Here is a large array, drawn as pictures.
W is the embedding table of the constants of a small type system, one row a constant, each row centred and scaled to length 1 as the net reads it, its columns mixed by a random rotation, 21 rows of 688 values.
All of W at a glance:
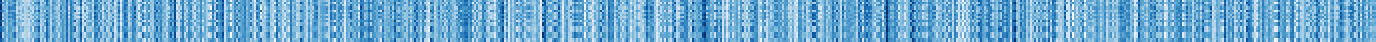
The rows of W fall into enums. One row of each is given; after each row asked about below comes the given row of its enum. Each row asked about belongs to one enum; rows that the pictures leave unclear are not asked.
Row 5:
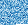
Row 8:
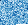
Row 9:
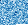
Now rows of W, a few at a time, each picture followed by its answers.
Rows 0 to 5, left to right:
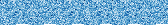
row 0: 9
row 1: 5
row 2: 9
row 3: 8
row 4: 8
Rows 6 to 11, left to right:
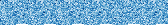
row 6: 8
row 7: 9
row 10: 5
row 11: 9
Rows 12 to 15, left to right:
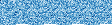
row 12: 9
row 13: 5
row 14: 5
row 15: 5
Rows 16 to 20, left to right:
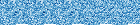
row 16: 9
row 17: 9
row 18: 9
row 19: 5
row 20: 5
